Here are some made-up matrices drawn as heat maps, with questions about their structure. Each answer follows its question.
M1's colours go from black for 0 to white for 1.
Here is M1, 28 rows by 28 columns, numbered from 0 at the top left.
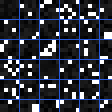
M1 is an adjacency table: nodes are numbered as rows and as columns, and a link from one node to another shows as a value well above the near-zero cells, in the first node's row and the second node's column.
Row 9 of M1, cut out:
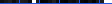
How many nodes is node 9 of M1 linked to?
3
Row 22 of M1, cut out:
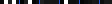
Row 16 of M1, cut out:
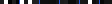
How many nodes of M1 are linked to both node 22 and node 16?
2
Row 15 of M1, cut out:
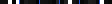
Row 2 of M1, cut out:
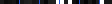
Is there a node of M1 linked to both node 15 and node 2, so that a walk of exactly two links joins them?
yes
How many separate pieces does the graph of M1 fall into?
2
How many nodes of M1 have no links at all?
1
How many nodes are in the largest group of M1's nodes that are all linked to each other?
3
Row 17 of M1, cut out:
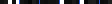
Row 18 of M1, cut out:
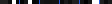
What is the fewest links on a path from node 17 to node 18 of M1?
3
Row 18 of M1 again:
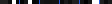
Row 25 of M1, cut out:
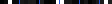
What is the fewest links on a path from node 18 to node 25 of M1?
4
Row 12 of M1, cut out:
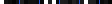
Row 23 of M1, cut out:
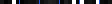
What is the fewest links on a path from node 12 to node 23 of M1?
6
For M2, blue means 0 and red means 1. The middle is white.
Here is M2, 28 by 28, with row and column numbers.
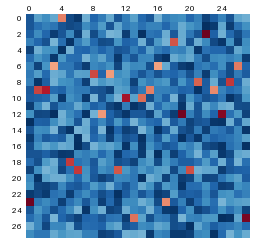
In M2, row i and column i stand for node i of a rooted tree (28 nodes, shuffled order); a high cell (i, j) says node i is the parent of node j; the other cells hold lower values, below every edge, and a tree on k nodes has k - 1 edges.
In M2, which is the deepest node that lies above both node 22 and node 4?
9
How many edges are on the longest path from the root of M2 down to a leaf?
7
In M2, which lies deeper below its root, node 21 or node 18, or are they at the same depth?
node 18
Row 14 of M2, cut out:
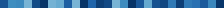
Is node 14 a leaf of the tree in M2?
yes
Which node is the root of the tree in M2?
7
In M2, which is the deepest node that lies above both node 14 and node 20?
10
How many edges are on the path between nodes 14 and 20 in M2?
4
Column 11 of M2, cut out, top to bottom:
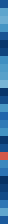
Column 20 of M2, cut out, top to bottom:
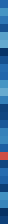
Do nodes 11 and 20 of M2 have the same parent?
yes
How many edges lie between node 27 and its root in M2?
3
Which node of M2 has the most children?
9
